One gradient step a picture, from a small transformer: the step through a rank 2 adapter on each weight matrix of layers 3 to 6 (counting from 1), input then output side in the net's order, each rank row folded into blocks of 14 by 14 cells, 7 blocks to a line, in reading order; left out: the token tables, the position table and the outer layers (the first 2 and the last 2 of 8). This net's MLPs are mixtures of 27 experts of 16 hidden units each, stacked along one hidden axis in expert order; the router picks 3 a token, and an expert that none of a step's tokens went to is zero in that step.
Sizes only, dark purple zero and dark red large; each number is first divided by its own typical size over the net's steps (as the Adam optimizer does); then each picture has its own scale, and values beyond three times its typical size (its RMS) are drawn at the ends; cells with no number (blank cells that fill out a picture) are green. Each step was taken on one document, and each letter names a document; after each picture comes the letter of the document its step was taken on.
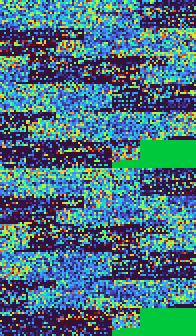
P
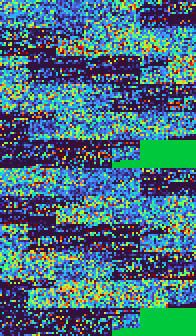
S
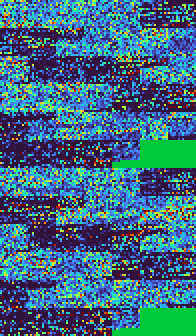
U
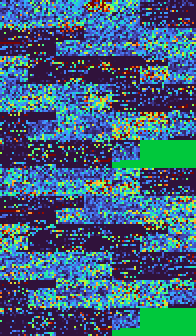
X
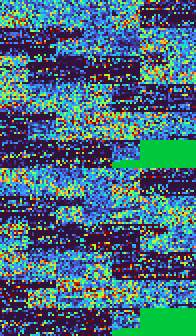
S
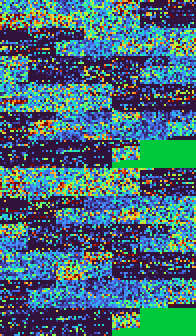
P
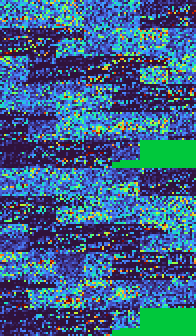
U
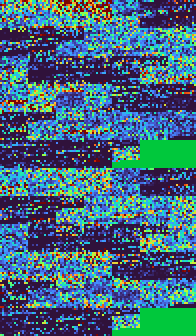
P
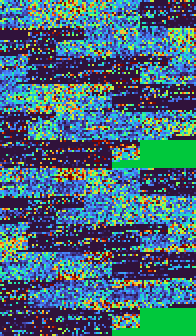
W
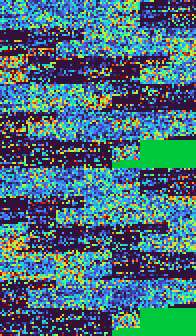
P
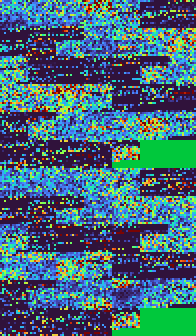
W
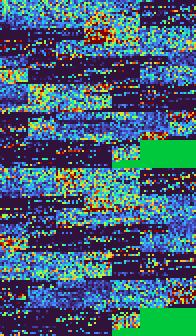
W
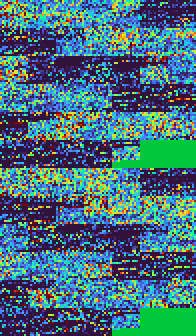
X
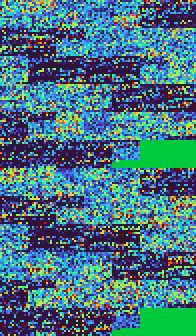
S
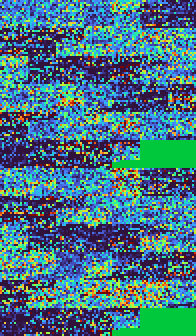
S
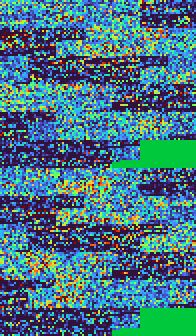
S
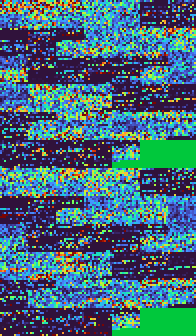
W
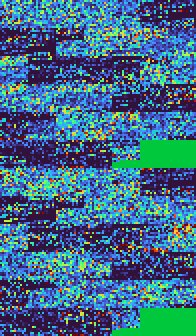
U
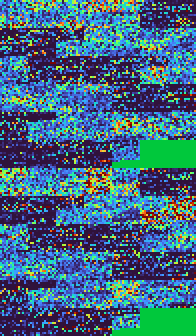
X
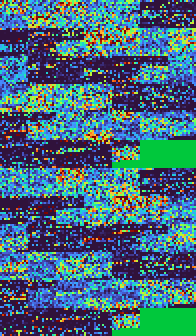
W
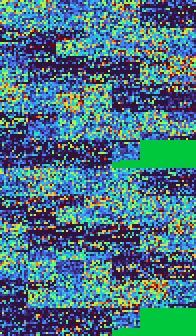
S
